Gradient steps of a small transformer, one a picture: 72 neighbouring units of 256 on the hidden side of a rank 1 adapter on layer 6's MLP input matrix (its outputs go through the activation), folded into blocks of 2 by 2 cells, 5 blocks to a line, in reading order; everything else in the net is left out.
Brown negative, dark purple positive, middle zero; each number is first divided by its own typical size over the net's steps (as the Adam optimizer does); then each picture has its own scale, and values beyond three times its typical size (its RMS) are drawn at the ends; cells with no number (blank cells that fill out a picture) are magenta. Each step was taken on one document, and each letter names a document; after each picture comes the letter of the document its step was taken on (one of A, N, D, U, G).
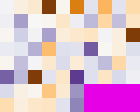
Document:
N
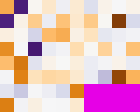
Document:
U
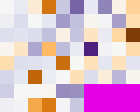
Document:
N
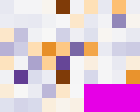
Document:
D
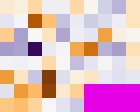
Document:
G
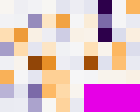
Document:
G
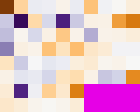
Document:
U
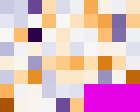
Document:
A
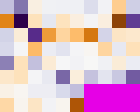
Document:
U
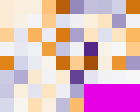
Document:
N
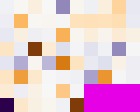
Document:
D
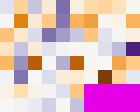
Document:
A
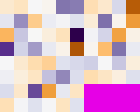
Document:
G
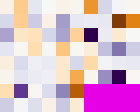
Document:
U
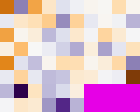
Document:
A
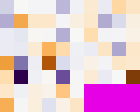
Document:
D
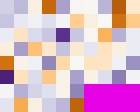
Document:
N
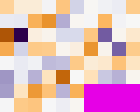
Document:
G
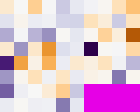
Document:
N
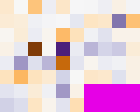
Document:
D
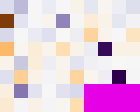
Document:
U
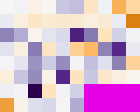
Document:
G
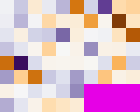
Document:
N
